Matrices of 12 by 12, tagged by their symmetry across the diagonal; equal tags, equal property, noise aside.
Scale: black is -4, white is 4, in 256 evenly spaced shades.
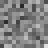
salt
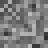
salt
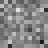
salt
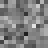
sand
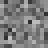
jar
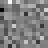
sand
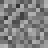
salt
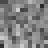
jar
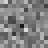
jar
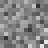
salt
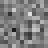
sand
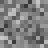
salt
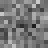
jar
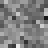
sand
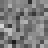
jar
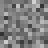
sand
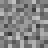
salt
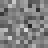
sand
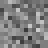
sand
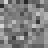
sand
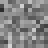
jar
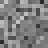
salt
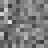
jar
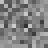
salt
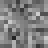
sand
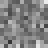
jar
